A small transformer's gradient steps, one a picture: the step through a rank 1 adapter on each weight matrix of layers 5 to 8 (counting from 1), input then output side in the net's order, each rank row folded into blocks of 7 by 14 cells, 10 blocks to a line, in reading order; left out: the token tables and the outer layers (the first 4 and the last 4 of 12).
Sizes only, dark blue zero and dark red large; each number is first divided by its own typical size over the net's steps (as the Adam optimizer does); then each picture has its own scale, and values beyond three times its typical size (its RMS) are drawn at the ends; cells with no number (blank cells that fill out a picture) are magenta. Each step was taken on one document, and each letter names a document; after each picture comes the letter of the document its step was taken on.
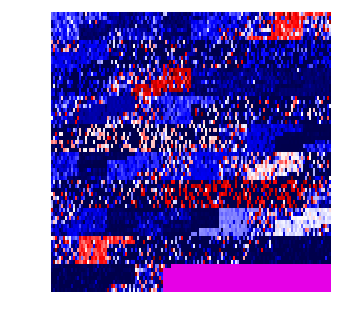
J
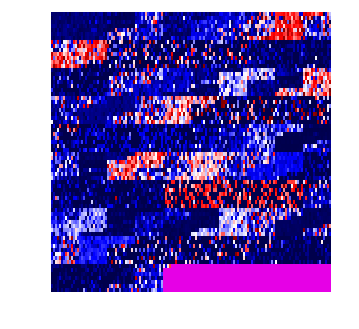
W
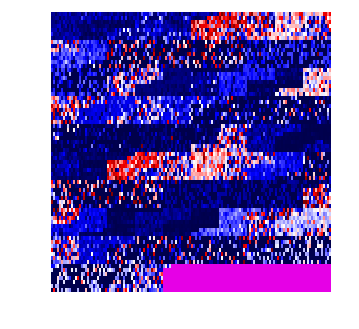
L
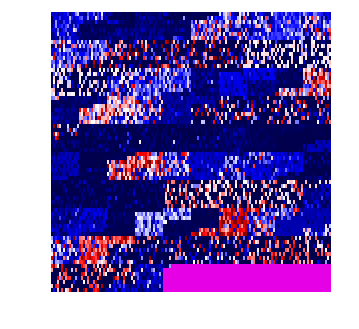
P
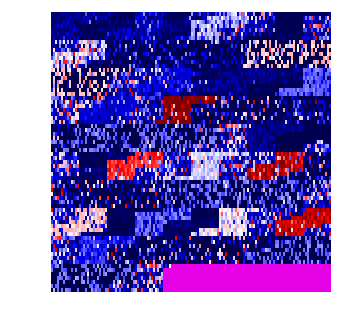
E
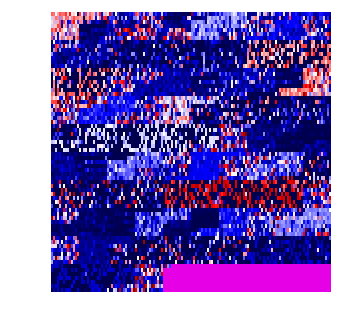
E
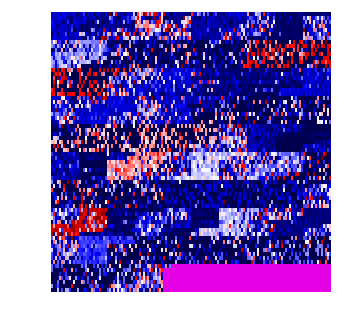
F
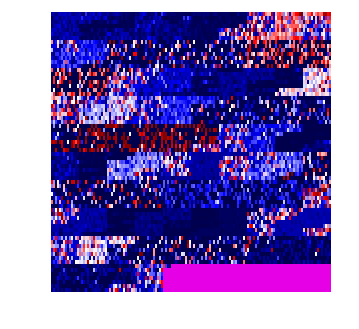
L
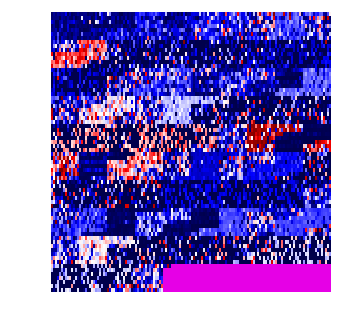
F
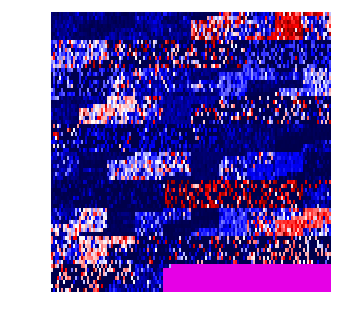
P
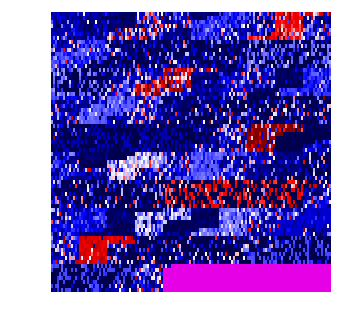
F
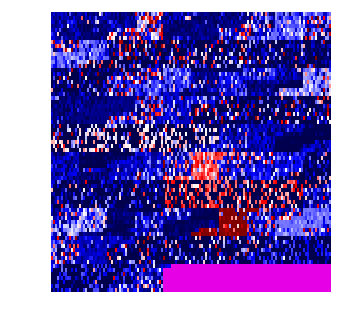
J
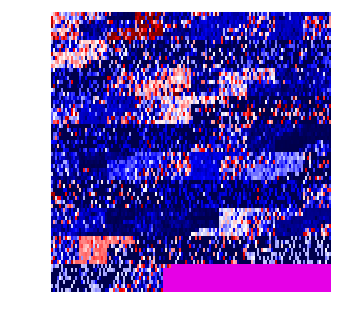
F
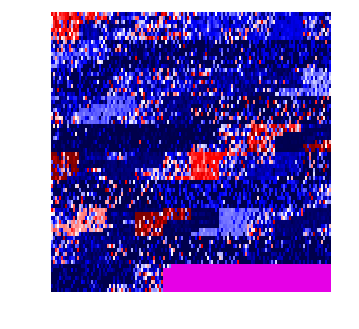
F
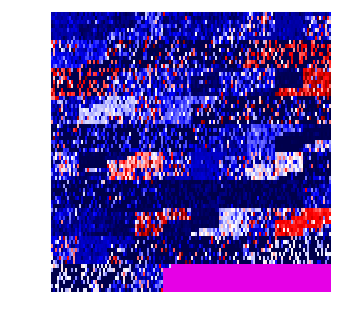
W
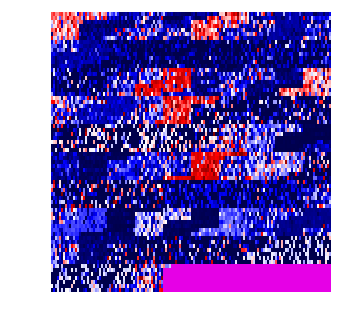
E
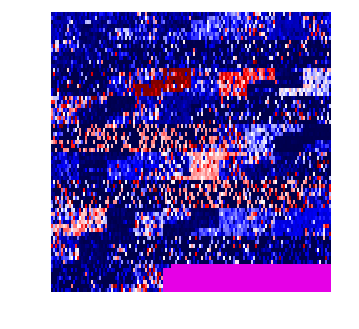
E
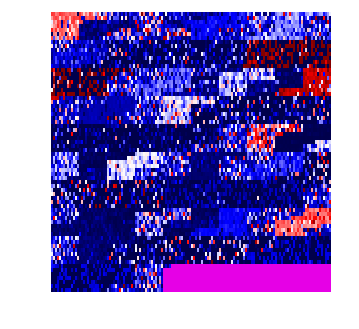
J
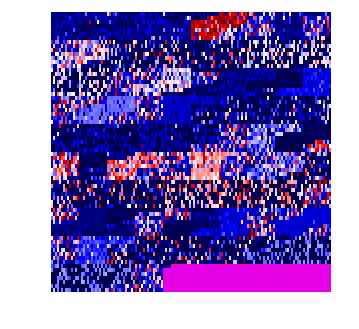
L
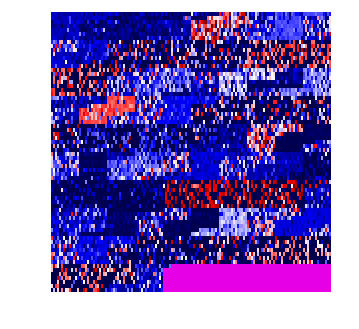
J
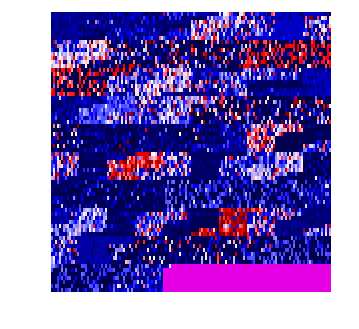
J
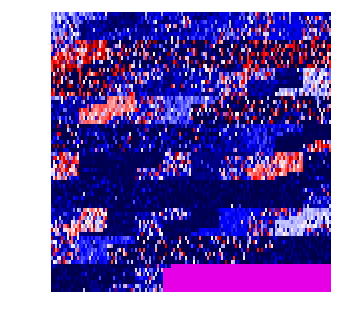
P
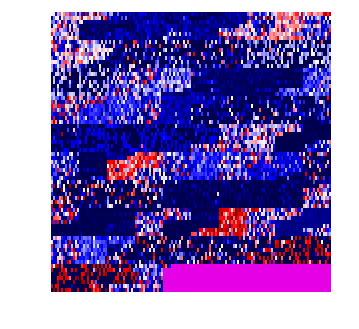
L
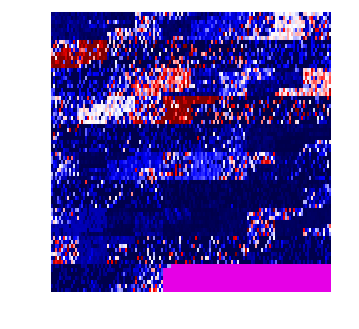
W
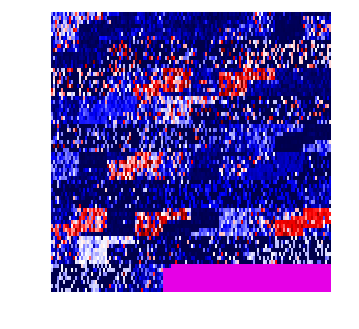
W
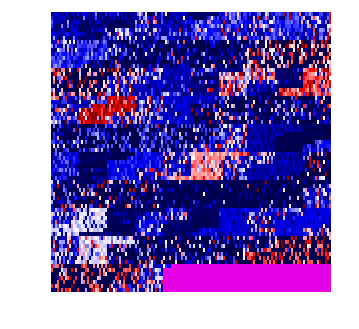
F
